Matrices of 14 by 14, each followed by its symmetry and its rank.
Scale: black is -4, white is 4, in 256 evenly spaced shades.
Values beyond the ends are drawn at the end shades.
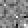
symmetric, rank three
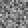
neither, full rank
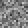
neither, full rank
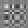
symmetric, rank one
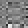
neither, rank two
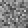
neither, full rank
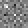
symmetric, rank three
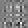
neither, rank two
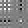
symmetric, rank one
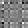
symmetric, rank one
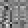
neither, rank two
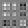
symmetric, rank one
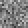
neither, full rank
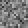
symmetric, full rank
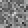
symmetric, full rank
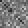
symmetric, full rank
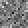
symmetric, full rank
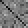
symmetric, full rank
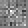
symmetric, rank three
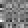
neither, rank two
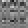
neither, rank two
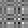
symmetric, rank one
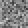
neither, full rank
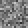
neither, full rank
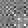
symmetric, rank three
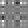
symmetric, rank one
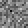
symmetric, full rank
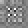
symmetric, rank three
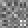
symmetric, rank three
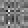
neither, rank two
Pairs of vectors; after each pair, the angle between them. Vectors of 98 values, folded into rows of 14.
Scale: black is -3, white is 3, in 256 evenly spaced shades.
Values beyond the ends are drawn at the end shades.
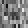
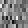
partly opposed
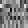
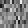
partly opposed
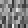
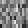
partly aligned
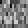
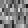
partly aligned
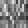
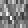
nearly parallel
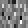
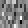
nearly opposite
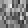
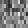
nearly opposite
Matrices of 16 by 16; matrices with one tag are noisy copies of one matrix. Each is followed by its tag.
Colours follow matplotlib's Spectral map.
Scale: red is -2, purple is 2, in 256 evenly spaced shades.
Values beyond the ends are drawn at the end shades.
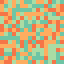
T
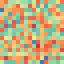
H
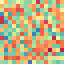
H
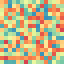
H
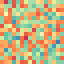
T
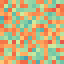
T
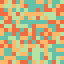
T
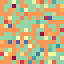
T
